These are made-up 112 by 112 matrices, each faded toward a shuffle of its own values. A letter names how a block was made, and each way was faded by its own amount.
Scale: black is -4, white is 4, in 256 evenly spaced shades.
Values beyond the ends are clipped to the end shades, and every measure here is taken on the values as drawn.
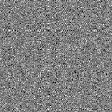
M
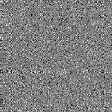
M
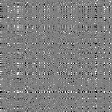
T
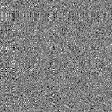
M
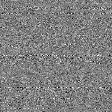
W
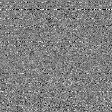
W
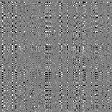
T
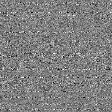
W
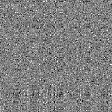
M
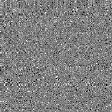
M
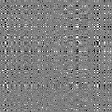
T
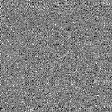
M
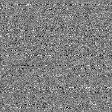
W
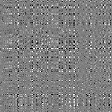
T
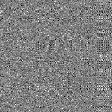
M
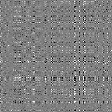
T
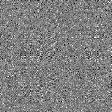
M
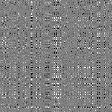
T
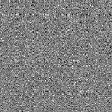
M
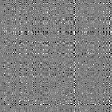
T
